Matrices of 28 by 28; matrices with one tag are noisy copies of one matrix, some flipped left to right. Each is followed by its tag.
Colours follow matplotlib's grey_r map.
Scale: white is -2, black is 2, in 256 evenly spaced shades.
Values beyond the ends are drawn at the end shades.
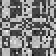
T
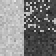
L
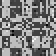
T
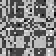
T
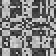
T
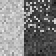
L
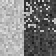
L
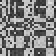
T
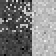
L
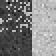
L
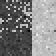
L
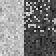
L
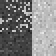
L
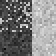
L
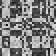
T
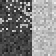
L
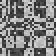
T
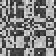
T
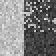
L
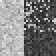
L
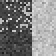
L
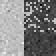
L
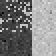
L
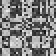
T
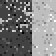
L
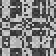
T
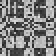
T
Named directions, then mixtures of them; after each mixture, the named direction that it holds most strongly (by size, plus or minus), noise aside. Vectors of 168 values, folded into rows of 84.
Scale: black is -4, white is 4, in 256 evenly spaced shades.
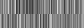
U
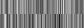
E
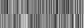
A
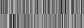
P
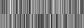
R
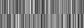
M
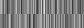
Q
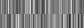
M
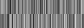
R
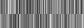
U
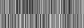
U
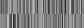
P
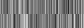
A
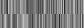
E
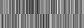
U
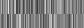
U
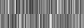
U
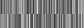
Q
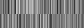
U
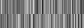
M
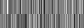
Q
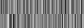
P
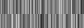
M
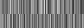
R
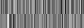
P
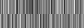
U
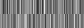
Q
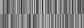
Q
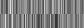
R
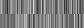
Q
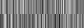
E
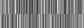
U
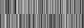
U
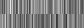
R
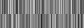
M
